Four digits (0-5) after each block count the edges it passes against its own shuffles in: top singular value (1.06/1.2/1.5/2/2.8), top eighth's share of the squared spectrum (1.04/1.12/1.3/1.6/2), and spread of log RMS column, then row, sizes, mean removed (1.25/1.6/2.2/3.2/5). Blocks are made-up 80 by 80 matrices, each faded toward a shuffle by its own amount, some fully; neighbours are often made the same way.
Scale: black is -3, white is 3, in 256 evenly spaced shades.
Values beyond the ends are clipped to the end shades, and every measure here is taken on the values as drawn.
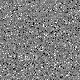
3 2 0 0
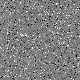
1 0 0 0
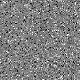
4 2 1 1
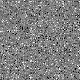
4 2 1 1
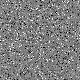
2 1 0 0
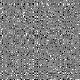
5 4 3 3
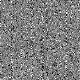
1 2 3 0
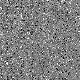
1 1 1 0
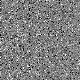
1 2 2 0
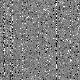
2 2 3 0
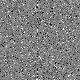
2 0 0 0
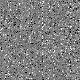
2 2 2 0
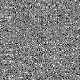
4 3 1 1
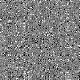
4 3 2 2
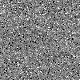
2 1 0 0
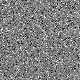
0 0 0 0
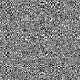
4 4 2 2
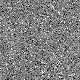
1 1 0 0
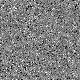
1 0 0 0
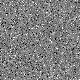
0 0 0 0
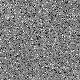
0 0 0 0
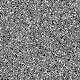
0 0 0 0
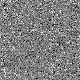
0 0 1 0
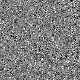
0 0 1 0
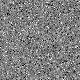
0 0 0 0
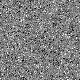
0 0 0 0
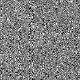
1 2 3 0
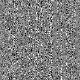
1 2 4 0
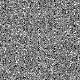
1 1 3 0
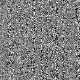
1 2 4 0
